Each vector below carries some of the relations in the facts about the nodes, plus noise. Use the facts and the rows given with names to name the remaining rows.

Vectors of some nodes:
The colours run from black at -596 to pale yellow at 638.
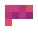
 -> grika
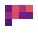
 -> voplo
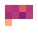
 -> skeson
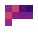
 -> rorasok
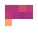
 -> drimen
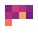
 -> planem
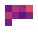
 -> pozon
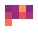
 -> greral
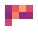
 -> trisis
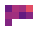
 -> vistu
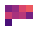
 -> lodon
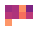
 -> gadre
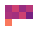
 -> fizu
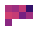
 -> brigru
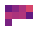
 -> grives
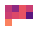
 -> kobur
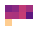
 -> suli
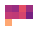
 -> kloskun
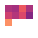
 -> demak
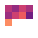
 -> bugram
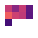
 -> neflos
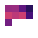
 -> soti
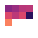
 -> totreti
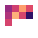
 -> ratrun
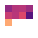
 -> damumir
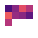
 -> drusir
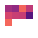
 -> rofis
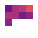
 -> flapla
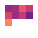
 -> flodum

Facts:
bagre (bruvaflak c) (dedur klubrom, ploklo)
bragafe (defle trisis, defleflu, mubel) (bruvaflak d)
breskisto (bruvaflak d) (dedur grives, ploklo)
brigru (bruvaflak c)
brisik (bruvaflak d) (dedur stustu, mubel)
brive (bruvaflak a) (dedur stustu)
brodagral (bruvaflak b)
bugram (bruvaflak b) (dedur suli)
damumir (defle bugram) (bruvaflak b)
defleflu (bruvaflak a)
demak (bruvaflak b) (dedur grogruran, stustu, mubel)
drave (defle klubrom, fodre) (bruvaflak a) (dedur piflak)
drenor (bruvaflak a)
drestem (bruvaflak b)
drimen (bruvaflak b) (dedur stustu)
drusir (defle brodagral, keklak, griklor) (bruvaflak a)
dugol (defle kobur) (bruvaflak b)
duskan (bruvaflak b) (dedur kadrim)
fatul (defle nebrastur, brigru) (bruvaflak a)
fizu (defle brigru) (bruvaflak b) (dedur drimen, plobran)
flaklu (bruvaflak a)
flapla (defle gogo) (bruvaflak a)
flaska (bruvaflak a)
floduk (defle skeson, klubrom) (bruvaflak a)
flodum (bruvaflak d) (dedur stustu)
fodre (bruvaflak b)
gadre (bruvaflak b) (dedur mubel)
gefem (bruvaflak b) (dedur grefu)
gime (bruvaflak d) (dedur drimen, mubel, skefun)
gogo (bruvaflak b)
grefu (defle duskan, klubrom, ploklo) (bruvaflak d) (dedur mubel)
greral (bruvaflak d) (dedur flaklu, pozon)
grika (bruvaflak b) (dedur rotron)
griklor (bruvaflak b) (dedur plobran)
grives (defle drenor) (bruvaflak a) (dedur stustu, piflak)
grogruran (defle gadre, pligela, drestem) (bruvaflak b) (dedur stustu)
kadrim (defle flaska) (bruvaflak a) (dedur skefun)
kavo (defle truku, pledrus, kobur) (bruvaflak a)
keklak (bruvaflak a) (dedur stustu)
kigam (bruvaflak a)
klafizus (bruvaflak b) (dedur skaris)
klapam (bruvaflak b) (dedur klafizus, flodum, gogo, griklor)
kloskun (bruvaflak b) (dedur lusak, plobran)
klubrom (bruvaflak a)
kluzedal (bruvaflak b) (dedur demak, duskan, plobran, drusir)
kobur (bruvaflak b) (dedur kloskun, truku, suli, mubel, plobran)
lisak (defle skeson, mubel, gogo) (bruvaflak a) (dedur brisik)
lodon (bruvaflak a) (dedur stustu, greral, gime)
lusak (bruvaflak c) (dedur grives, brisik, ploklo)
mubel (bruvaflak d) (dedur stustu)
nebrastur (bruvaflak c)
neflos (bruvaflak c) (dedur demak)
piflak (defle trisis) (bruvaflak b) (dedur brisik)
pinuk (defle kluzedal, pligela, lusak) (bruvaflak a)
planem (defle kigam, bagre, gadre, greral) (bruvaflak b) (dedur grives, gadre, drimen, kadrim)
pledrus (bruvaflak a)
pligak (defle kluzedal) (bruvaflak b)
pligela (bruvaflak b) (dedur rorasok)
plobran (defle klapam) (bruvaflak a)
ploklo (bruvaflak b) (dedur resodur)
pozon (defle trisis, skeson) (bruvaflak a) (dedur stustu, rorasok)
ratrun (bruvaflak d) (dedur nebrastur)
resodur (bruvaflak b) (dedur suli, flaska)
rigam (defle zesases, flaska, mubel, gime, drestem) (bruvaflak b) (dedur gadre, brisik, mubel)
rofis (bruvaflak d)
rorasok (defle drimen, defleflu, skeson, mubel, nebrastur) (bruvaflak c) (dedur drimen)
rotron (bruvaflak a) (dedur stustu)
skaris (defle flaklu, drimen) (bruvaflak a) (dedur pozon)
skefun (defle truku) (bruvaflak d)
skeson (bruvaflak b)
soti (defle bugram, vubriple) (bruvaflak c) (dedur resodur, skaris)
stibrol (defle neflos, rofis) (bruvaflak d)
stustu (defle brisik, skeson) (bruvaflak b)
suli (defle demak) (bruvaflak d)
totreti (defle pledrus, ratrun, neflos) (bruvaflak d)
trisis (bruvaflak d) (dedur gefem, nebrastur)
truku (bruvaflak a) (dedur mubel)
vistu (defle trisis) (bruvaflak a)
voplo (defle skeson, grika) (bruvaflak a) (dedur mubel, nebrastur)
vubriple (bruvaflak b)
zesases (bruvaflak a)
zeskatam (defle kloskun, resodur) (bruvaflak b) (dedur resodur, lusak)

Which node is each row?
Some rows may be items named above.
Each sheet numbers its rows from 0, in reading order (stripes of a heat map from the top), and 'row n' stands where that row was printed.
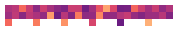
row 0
mubel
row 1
planem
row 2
grogruran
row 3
trisis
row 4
drenor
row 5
piflak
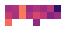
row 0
kluzedal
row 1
brigru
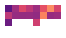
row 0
kadrim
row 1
trisis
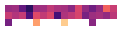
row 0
soti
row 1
dugol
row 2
resodur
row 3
zesases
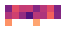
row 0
grefu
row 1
pligak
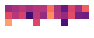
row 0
dugol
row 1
pligela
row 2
voplo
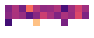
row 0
drave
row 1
ploklo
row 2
pinuk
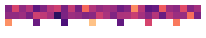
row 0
bragafe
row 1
kavo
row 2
lisak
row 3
ploklo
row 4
kigam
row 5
flaska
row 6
rigam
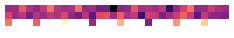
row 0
flodum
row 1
gime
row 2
gogo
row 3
bagre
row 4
skefun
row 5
brigru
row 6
gefem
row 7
stustu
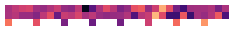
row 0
brisik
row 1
breskisto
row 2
lusak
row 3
kadrim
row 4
defleflu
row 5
ratrun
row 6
klubrom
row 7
zeskatam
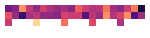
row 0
flaklu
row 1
stustu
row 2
rofis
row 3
pligela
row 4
nebrastur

